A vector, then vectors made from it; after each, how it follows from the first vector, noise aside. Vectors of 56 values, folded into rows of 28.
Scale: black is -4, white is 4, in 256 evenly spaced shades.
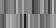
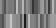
copied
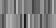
copied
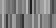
reversed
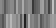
copied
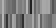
reversed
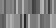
copied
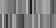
reversed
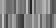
reversed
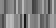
copied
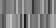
copied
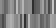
copied
